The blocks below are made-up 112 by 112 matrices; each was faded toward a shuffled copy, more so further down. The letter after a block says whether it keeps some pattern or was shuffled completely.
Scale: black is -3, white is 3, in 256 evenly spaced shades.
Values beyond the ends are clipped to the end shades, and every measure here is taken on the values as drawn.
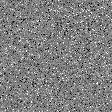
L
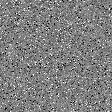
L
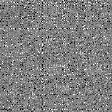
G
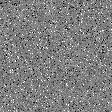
L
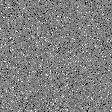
L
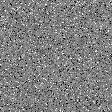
L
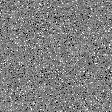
L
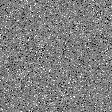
L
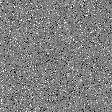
L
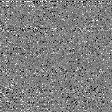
G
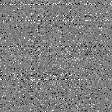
G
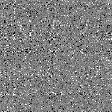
G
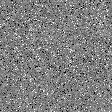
L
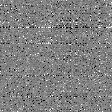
G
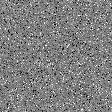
L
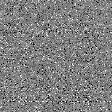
G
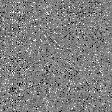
G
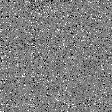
G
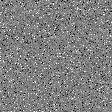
L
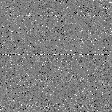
G
